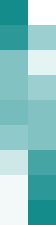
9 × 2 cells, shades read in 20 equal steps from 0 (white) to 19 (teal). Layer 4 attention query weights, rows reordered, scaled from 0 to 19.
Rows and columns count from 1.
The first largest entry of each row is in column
1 1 1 1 1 2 2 2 2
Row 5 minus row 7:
7 -5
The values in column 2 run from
0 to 19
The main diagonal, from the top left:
19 8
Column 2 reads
0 8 2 8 10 10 15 17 19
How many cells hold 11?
1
